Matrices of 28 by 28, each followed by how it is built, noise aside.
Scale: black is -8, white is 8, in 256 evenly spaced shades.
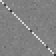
diagonal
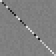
diagonal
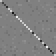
diagonal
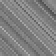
Toeplitz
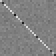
diagonal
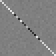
diagonal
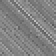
Toeplitz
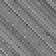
Toeplitz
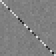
diagonal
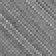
Toeplitz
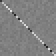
diagonal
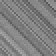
Toeplitz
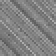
Toeplitz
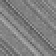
Toeplitz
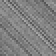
Toeplitz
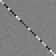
diagonal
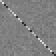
diagonal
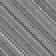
Toeplitz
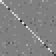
diagonal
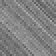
Toeplitz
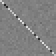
diagonal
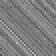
Toeplitz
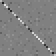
diagonal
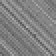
Toeplitz
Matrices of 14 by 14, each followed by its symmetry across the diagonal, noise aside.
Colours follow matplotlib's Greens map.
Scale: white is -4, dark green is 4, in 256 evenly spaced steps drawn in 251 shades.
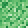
symmetric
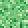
antisymmetric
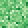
symmetric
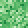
symmetric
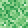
symmetric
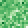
symmetric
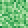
antisymmetric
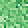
antisymmetric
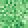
antisymmetric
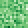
antisymmetric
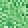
antisymmetric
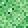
symmetric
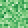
antisymmetric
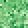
antisymmetric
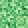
symmetric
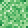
symmetric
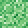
symmetric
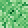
symmetric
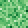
symmetric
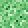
symmetric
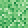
antisymmetric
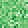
antisymmetric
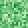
antisymmetric
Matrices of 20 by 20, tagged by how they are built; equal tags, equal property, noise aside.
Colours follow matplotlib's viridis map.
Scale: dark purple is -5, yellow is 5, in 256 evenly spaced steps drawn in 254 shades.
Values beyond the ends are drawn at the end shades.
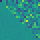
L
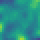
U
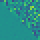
L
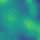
U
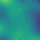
U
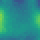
U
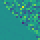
L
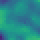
U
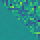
L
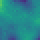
U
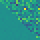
L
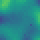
U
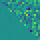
L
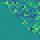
L
